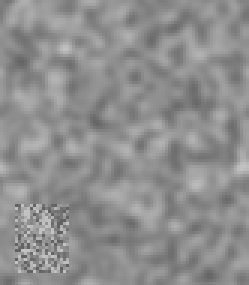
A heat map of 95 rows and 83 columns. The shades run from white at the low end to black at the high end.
The field is mottled with small blotches. The bottom left is the roughest part. An odd patch, rougher than its surroundings, sits in the bottom left. There are no regular stripes. No row or column stands out. No overall slope runs across the table.
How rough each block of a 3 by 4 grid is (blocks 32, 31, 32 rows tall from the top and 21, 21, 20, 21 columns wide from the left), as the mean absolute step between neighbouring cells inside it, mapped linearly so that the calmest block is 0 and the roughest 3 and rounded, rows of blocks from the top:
0000 / 0000 / 3000
